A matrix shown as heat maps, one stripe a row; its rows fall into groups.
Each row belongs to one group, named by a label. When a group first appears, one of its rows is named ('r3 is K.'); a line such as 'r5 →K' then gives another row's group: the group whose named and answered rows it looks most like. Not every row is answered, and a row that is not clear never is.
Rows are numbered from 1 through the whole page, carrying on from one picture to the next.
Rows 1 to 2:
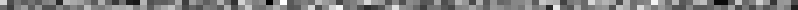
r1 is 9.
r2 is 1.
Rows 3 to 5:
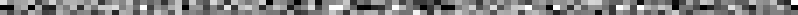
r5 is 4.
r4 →1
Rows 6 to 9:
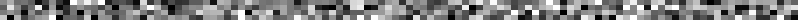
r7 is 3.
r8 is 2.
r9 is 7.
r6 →9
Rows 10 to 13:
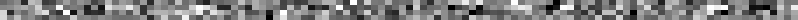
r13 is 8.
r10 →4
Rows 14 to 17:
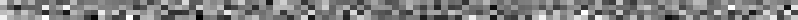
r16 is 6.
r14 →8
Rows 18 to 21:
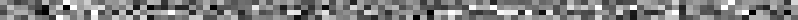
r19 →9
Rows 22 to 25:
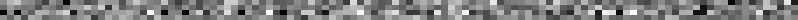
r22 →6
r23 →9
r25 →4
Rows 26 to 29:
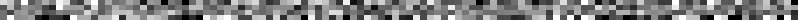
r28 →1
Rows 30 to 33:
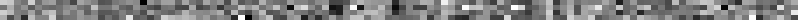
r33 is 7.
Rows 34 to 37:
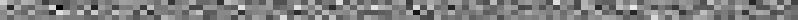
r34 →6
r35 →7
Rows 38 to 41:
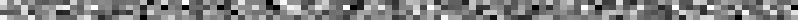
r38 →8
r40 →7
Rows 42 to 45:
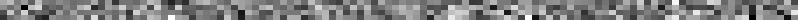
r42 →3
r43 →4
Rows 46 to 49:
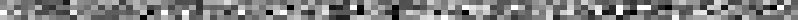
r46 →6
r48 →8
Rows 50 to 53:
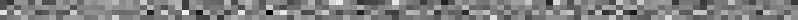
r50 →1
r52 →8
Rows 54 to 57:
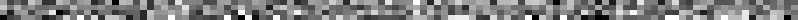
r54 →4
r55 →8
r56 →7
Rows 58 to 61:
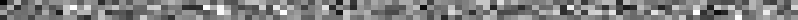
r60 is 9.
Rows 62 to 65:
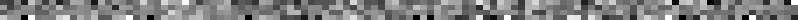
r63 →4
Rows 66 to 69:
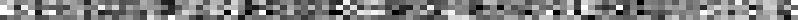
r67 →6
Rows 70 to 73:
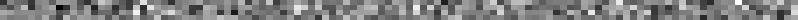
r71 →7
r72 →7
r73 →9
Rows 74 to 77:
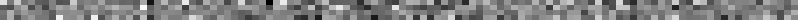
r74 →8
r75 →1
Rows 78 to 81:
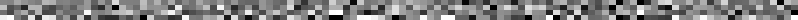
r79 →4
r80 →1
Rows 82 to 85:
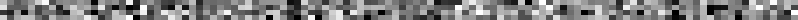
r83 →9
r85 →1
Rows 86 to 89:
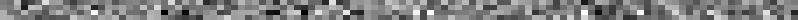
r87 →4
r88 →3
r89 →6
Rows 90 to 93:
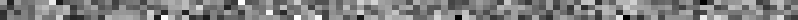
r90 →7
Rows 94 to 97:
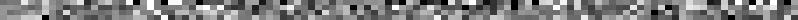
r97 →6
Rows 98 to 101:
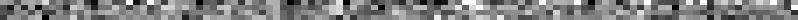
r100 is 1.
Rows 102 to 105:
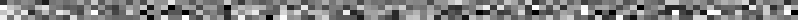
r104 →3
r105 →8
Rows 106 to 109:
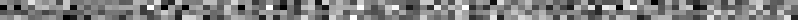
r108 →2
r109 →6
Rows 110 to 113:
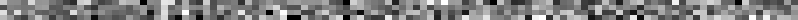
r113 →2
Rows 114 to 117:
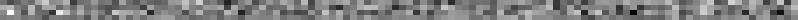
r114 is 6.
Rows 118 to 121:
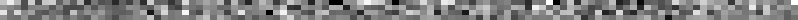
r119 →2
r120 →8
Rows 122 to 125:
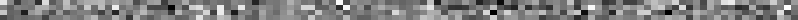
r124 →4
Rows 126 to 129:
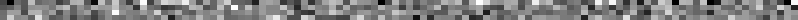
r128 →4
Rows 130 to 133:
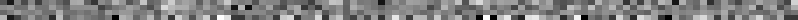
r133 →4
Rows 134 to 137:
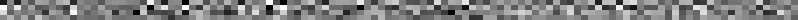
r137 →3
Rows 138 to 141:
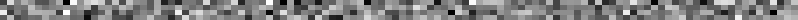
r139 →4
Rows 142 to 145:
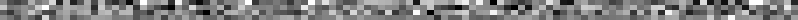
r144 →4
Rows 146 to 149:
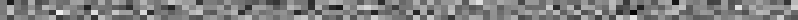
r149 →7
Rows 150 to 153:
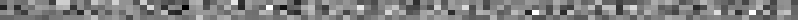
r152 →2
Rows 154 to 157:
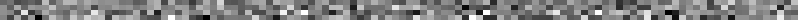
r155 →4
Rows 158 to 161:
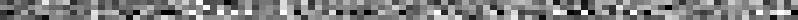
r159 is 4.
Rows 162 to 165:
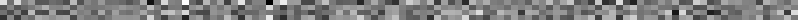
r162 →8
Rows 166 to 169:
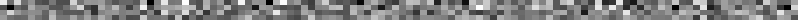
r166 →8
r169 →9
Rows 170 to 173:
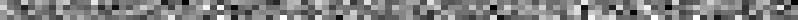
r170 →3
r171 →4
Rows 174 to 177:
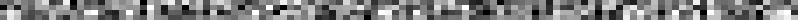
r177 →3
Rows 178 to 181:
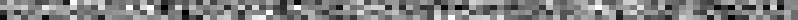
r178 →9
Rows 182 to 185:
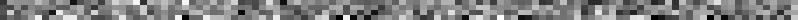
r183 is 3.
